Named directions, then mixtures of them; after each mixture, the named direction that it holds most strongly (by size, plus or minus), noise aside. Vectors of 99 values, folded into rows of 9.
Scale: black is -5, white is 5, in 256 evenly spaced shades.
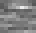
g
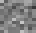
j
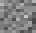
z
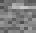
g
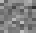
j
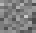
z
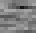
g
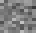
j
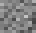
z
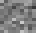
j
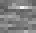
g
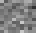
j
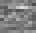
g
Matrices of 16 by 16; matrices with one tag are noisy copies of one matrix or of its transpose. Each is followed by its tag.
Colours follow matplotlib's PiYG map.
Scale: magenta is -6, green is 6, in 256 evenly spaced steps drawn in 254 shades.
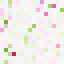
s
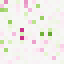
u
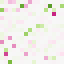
s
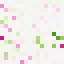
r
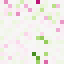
r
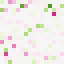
s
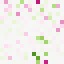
r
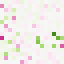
r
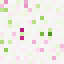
u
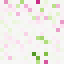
r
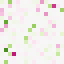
s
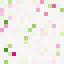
s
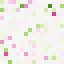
s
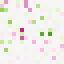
u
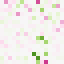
r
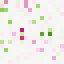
u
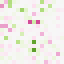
u
